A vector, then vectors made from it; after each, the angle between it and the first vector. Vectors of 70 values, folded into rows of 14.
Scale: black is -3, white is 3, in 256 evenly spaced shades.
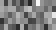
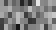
nearly parallel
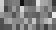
partly aligned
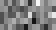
partly aligned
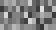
partly opposed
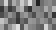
nearly opposite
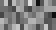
nearly opposite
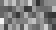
nearly opposite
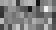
partly opposed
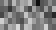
nearly opposite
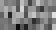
partly aligned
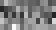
partly opposed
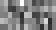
partly opposed
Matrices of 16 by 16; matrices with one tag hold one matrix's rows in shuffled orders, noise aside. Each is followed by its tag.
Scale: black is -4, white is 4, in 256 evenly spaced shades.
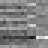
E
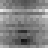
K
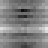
K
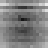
K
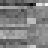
E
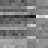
E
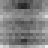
K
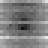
K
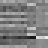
E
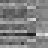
E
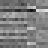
E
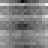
K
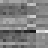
E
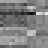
E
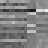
E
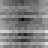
K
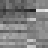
E
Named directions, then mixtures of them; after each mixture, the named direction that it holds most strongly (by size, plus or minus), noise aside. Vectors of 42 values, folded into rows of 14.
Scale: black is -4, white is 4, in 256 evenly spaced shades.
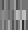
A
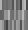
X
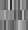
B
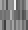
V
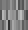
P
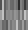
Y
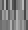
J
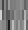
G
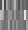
Y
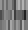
A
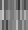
Y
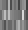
B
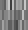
B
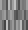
V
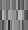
P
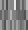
V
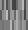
J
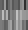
J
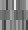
V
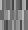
X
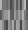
X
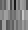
V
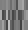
P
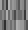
V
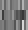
A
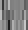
G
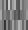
V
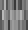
P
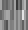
X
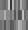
B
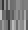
G
